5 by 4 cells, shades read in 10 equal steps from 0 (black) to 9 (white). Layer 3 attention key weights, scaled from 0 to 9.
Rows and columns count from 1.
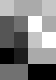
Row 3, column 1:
3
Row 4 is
0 1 6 6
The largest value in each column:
7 6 9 9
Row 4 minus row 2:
-3 -3 -3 0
